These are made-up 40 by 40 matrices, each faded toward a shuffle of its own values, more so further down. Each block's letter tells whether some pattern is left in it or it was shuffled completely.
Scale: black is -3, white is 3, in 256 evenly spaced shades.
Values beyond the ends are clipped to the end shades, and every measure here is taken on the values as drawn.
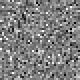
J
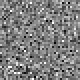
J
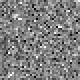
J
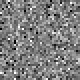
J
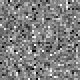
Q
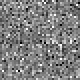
Q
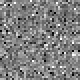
Q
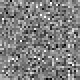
Q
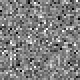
Q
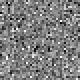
Q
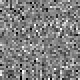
Q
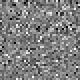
Q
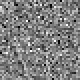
J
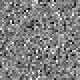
J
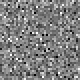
J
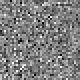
J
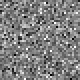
J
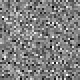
Q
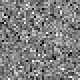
J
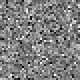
J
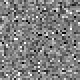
Q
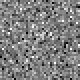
J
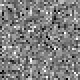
Q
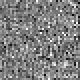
Q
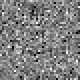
Q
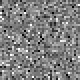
J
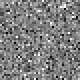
J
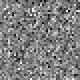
J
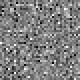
Q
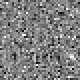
Q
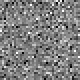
Q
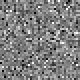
Q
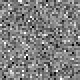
J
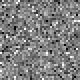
J
